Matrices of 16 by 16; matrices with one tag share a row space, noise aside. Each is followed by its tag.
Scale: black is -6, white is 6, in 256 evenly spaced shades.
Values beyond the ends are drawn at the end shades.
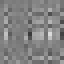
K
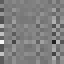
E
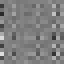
E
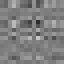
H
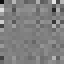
E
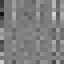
E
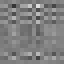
H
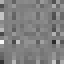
E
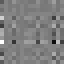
E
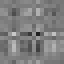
H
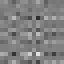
H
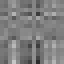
H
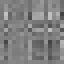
K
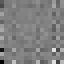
E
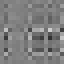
K
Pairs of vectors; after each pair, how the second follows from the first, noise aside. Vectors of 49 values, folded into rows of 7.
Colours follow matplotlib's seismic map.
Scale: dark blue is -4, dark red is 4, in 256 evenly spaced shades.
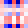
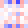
shrunk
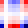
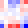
shrunk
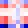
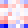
shrunk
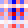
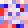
shuffled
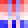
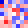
shuffled
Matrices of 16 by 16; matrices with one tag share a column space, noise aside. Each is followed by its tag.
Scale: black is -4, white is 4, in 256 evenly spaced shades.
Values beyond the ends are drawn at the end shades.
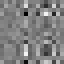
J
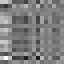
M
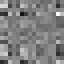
J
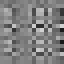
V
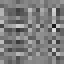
V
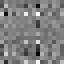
J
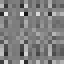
J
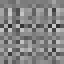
V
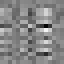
V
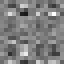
J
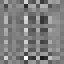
M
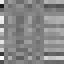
M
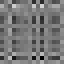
M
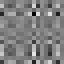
J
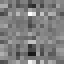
J
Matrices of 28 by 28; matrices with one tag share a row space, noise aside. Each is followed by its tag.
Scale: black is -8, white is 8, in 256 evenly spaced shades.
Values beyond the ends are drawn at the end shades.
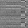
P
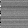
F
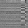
P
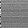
F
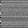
F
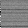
F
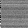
F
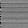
F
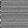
F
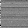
F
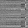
P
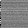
F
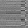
P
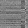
P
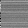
F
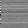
F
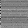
F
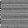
F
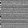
F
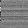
F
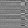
P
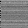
F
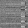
P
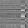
P
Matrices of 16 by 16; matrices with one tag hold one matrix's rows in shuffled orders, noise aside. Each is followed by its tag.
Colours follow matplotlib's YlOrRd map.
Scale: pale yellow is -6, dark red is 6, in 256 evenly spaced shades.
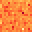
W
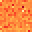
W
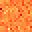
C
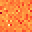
C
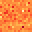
W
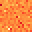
C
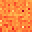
W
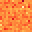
W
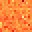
W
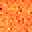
C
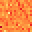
C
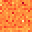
W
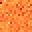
C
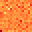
C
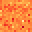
W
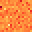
C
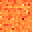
W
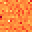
C
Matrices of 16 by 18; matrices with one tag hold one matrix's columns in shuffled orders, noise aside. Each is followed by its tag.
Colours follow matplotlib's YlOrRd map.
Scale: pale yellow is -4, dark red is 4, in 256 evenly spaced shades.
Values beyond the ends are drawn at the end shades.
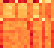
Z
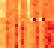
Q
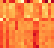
Z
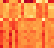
Z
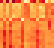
Z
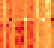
Q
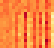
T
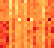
Q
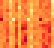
Q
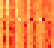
Q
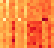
Q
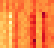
T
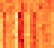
T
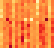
Q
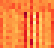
T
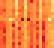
Q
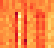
T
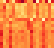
Z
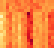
T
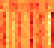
T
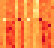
Q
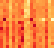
Q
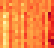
T
